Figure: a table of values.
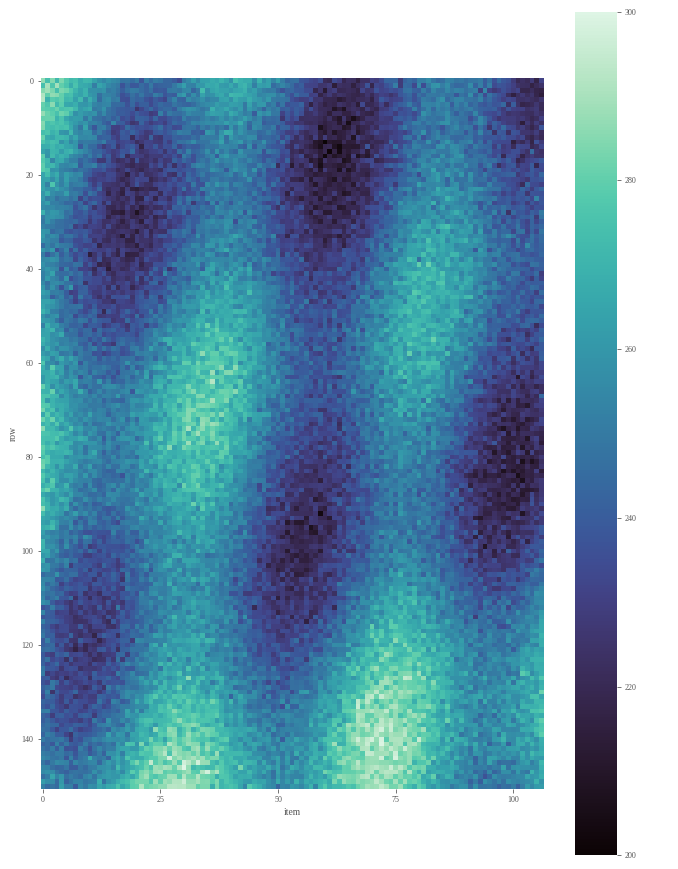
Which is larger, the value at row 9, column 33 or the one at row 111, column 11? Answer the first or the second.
the first
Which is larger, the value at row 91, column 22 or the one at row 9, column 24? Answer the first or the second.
the first
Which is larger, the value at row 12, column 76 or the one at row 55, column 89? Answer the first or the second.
the second
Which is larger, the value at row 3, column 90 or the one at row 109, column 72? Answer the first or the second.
the second
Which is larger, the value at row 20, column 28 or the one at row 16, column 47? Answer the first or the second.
the second
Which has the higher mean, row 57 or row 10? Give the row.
57
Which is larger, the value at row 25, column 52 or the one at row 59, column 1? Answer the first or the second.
the second
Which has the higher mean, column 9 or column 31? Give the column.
31
